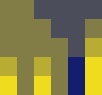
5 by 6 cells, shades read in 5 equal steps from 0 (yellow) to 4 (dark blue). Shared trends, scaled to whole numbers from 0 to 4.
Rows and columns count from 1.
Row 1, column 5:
3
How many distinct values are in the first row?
2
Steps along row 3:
same same same up down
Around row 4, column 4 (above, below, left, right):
2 2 1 4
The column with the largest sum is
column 5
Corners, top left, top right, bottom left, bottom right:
2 3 0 0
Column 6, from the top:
3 2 1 0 0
